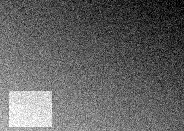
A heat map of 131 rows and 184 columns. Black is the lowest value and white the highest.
An odd patch, higher than its surroundings, sits in the bottom left. On average the colour sits 40% of the way up the scale. Values rise toward the bottom left. The ninth with the highest average is the bottom left.
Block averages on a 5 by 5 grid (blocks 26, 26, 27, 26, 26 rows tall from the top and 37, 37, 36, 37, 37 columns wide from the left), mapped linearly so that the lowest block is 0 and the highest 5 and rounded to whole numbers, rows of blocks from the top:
2 1 1 0 0
2 2 1 1 0
3 2 2 1 1
4 3 2 2 1
5 4 3 2 2
